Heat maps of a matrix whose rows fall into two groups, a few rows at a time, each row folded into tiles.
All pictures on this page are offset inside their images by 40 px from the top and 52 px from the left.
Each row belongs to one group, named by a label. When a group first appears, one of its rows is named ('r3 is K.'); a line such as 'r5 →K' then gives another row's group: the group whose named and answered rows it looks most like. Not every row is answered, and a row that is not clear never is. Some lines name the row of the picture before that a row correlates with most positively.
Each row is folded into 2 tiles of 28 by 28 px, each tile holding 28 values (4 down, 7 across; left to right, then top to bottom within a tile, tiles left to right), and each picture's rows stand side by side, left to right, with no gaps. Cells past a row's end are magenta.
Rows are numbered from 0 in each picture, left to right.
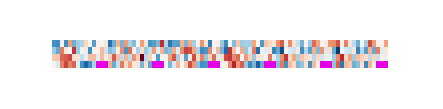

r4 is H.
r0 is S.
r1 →S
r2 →S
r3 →S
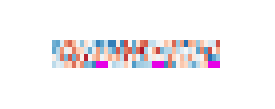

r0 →S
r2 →H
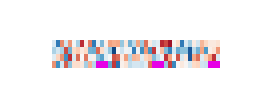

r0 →S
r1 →H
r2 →H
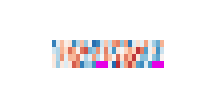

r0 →S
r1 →S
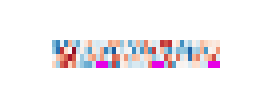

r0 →S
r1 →H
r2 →H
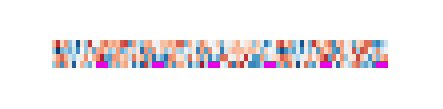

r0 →H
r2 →H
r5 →S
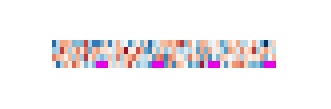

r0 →S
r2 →H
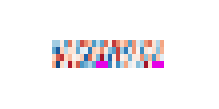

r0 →S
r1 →H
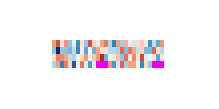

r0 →H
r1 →S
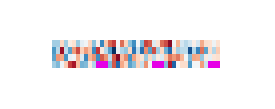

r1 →H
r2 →H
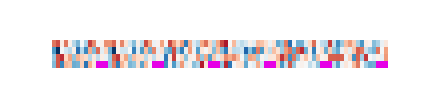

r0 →H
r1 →H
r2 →H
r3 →H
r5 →S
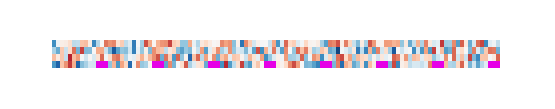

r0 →S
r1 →H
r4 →S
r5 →H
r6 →H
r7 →S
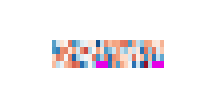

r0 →S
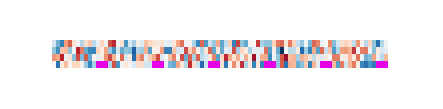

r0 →S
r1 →H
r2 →S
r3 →S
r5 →S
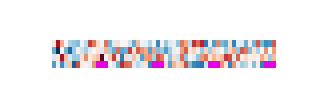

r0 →H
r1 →S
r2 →S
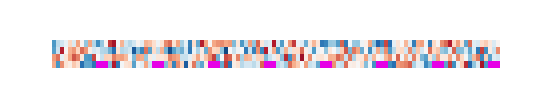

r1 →H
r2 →H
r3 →H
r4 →S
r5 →S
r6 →S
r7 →H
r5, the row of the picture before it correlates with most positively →3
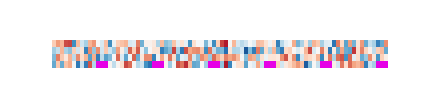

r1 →S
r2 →S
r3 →H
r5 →S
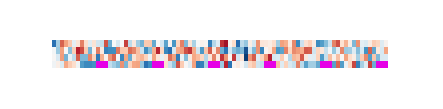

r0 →S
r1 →S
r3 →H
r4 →S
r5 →H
